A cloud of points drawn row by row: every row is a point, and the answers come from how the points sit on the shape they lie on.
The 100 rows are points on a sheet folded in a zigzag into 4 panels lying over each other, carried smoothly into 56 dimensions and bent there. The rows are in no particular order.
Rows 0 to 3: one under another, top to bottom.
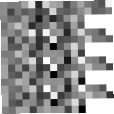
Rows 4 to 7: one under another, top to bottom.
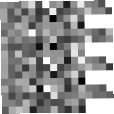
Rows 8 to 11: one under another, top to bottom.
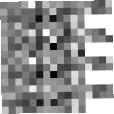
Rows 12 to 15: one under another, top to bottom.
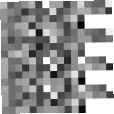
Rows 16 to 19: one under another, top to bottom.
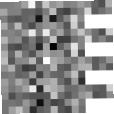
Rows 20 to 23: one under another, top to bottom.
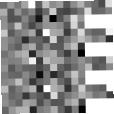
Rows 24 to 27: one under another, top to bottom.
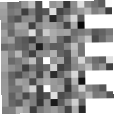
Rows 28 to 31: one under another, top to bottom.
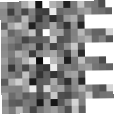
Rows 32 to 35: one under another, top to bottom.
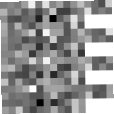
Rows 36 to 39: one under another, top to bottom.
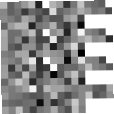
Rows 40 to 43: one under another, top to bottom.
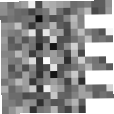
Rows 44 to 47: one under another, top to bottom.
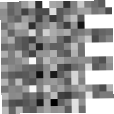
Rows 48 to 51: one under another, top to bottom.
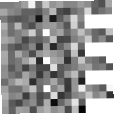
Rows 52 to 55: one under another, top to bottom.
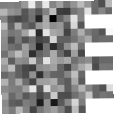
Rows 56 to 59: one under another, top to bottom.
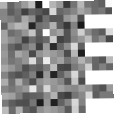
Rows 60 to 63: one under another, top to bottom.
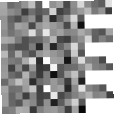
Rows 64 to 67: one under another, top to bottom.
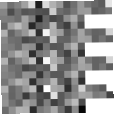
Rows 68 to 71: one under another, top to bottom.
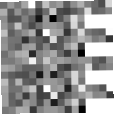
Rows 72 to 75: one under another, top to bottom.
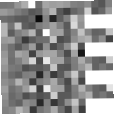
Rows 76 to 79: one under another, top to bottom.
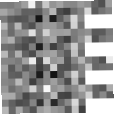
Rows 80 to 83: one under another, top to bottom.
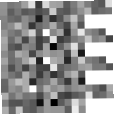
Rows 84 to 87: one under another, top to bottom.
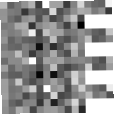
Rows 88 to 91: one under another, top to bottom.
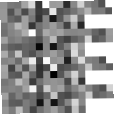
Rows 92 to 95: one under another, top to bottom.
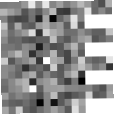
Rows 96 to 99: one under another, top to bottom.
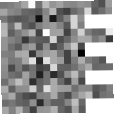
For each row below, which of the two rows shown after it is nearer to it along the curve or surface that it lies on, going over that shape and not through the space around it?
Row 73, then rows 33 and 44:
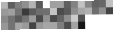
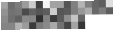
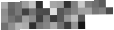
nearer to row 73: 33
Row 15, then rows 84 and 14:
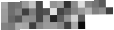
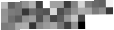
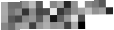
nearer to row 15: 14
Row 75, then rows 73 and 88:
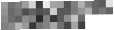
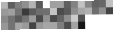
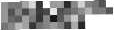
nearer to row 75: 73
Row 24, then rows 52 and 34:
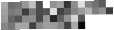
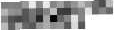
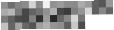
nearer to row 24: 34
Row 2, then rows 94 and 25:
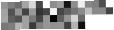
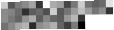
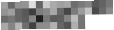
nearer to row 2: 94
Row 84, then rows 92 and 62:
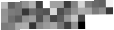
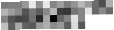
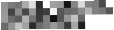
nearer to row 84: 62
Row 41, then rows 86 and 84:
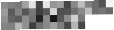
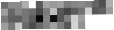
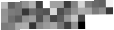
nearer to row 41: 86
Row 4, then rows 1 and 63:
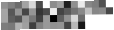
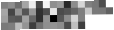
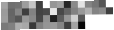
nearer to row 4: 1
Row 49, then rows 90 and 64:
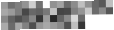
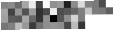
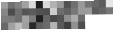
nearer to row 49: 90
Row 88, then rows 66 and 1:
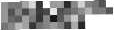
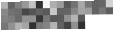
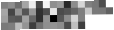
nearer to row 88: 1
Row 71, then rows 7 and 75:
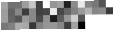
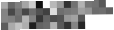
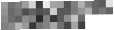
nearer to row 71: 75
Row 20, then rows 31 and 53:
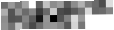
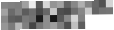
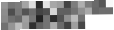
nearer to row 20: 31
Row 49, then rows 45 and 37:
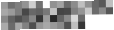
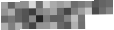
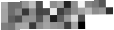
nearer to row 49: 37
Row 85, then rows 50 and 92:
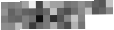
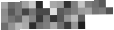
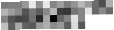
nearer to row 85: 50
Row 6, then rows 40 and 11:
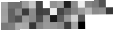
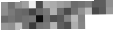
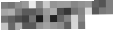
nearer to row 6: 11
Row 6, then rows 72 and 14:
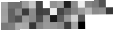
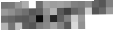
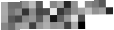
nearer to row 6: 14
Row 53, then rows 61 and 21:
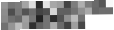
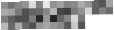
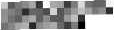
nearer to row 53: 21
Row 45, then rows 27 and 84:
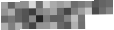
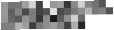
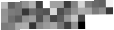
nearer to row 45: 84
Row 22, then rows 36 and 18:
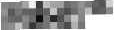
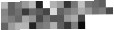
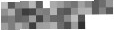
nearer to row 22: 36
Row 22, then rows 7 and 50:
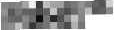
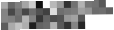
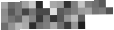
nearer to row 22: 50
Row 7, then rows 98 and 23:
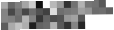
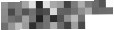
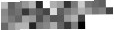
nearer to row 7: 23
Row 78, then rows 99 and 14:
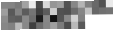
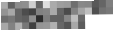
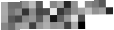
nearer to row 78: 14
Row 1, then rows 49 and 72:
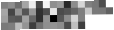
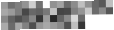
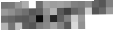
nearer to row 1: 49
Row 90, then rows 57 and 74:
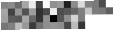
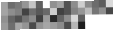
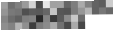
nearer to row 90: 57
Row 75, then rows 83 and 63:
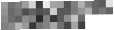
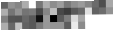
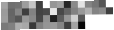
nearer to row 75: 63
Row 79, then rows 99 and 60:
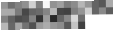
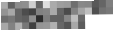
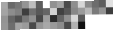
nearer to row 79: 60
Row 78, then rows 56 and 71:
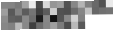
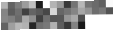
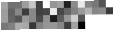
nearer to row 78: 71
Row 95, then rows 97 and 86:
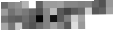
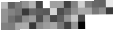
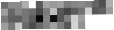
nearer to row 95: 86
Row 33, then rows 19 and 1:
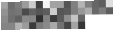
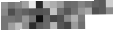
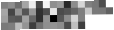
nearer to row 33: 19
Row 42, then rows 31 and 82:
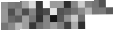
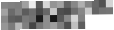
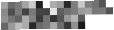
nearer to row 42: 31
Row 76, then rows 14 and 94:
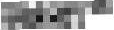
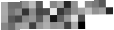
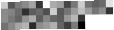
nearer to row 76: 14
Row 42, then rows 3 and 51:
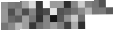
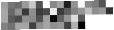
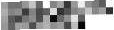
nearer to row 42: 3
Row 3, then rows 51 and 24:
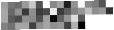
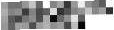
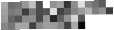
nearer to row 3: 51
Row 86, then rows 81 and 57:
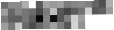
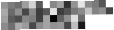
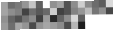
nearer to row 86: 57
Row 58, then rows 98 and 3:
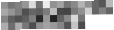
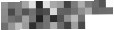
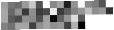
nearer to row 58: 3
